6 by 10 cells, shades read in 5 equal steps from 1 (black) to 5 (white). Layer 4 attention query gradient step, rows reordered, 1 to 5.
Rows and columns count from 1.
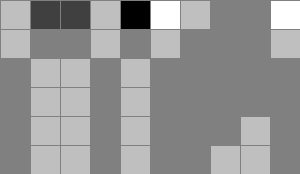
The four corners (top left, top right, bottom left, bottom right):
4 5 3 3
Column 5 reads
1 3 4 4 4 4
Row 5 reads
3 4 4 3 4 3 3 3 4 3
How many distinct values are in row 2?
2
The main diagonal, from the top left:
4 3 4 3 4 3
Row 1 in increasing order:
1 2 2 3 3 4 4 4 5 5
